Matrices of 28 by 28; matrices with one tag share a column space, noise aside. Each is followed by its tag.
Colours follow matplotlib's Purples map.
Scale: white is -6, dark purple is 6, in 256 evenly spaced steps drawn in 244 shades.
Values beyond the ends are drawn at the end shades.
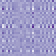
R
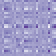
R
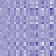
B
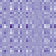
R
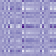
R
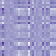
B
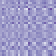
B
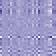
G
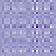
R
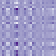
B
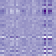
G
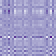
G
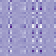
R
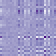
G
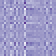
B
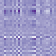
G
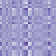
B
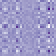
R
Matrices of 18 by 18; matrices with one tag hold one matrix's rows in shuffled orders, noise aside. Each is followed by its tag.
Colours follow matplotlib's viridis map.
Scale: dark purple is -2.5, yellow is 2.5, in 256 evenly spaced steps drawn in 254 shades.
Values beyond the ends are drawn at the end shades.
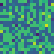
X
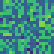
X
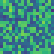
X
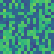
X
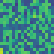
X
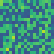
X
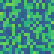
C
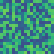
C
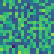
X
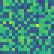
X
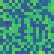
C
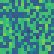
X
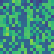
C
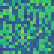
X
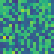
X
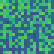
X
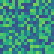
X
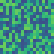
C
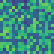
X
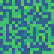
C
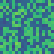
C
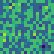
C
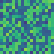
C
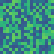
C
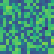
C
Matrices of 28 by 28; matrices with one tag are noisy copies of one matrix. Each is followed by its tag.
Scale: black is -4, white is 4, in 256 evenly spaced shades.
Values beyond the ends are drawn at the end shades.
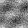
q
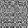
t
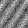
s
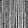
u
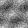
q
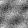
q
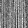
u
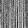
u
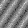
s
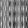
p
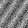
s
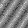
s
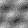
q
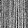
u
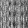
p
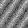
s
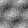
q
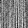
u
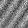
s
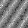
s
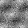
q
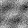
q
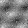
q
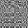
t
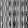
p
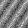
s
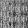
p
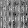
p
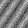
s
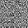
t
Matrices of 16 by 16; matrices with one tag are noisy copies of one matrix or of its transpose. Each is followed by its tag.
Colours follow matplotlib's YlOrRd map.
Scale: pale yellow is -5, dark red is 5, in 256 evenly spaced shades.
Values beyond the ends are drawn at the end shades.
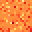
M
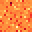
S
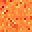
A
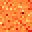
M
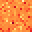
M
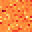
S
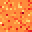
M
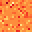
A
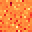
S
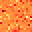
S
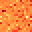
S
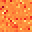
A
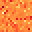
A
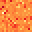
A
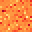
S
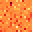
S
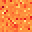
A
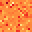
A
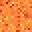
A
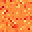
A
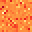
A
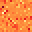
A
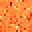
S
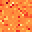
A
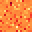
S
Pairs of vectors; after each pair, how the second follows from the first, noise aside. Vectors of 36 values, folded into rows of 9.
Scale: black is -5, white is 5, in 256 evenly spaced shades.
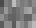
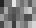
scaled up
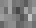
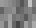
wrapped around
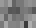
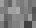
sign-scrambled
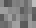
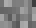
negated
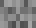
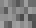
wrapped around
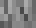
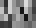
scaled up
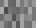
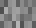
negated
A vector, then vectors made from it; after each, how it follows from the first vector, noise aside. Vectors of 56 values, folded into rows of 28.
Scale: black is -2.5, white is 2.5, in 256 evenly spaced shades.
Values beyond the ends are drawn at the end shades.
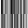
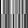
negated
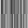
shrunk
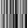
reversed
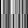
negated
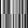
negated
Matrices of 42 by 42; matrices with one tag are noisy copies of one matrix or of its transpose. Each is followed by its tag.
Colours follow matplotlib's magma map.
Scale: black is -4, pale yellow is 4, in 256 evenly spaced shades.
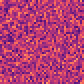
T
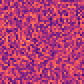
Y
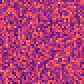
Y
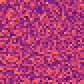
T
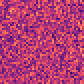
T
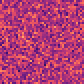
Y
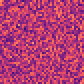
T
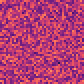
T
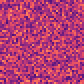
T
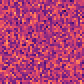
Y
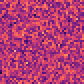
Y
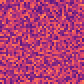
T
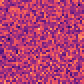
T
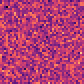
Y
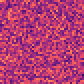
T
